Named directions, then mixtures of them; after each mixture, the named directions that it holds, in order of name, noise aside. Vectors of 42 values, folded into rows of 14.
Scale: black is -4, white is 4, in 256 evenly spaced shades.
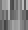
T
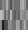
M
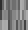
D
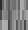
D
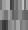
M, T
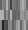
M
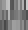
T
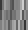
D, T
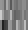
D, M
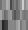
M, T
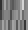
D, T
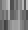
T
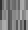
D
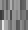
M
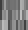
D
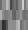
M, T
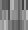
T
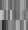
M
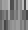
T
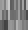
D, T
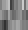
M, T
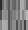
D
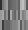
D, M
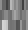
M, T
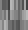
T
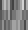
D, T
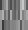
D, M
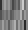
D, T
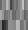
M, T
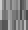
D
